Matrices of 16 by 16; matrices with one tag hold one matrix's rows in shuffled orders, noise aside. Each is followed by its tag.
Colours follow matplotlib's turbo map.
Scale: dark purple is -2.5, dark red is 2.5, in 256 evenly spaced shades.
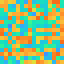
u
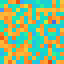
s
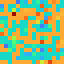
u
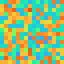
s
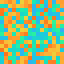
s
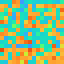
u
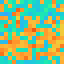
u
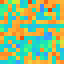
u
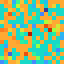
s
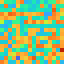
u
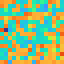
u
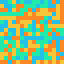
u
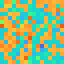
s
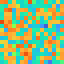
s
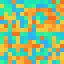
u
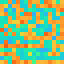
u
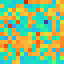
u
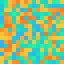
s
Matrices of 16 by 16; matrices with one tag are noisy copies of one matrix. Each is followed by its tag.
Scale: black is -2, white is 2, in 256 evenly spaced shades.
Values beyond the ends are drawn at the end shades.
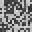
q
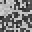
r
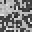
r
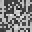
q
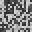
q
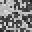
r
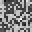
q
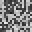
q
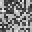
q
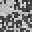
r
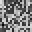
q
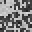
r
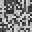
q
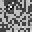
q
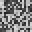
q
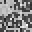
r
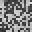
q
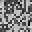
q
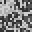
r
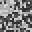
r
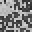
r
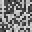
q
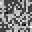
q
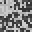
r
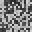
q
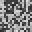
q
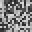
q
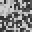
r
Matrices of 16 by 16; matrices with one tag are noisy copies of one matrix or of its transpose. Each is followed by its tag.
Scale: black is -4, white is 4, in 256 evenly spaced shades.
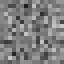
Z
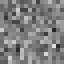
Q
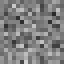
Z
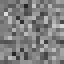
Z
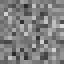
Z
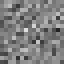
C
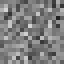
C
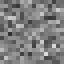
Q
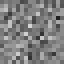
C
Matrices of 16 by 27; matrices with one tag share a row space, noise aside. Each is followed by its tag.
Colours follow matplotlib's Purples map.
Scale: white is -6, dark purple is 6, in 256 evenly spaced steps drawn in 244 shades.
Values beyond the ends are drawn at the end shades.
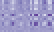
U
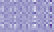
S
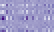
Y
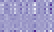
S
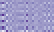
Y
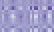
U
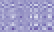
U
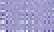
Y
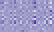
S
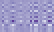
U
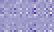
S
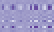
U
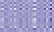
S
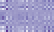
Y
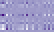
Y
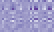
U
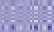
U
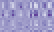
U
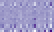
S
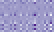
S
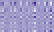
S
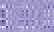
Y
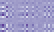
Y
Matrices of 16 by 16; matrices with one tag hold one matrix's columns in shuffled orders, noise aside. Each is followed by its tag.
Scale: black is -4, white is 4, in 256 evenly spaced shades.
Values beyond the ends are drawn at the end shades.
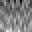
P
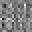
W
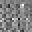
W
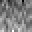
P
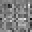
W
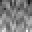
P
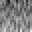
P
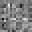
W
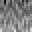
P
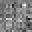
W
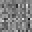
W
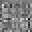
W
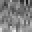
P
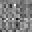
W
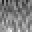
P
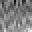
P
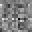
W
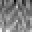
P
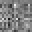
W
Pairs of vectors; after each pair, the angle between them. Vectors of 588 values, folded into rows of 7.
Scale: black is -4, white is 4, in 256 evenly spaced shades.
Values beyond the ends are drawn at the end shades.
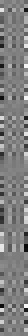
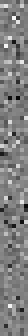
orthogonal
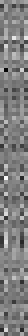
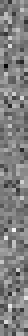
orthogonal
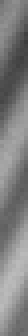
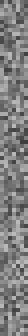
orthogonal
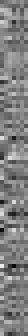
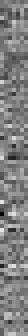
nearly opposite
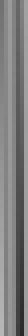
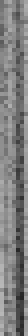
nearly parallel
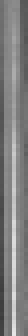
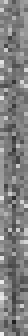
partly opposed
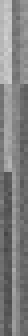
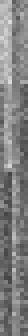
nearly parallel
